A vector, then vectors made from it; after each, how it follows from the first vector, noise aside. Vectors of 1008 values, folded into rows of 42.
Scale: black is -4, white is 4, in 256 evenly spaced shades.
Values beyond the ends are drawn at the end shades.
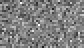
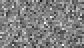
reversed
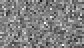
reversed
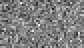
copied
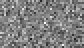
reversed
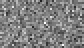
reversed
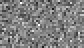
copied
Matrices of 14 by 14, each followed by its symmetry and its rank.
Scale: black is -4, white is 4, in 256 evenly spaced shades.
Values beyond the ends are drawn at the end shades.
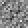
symmetric, full rank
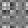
symmetric, rank one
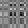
neither, rank one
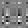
neither, rank one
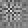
symmetric, rank two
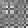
symmetric, rank two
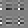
neither, rank one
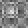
symmetric, rank two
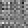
antisymmetric, rank two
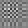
symmetric, rank one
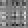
antisymmetric, rank two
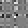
antisymmetric, rank two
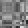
antisymmetric, rank two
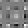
symmetric, rank one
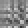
symmetric, rank two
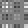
symmetric, rank one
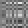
neither, rank one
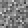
symmetric, full rank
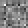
symmetric, rank two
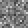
symmetric, full rank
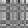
neither, rank one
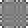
symmetric, rank one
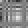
symmetric, rank one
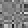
antisymmetric, rank two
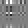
neither, rank one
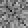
symmetric, full rank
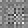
symmetric, rank two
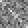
symmetric, full rank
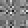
antisymmetric, rank two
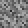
symmetric, full rank
